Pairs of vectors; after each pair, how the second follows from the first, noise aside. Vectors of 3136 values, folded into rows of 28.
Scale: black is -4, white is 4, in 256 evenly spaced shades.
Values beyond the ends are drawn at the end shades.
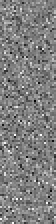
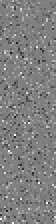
partly zeroed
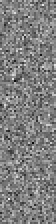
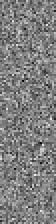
reversed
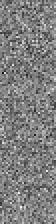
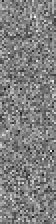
reversed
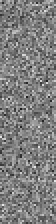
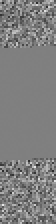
partly zeroed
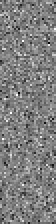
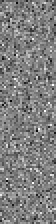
reversed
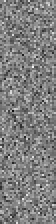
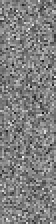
reversed
